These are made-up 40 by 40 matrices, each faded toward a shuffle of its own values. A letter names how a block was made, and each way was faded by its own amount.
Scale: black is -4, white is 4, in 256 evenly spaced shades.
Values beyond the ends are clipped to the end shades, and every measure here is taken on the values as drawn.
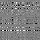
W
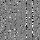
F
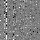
F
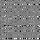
W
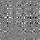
W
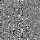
F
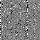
F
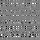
W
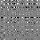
W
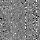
F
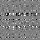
W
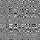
W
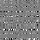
W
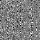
F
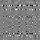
W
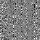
F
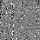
F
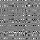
W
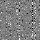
F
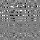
W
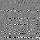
W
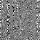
F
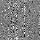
F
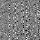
F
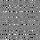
W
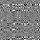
W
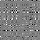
W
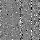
F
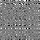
W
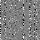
F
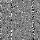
F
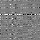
W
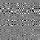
W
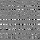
W
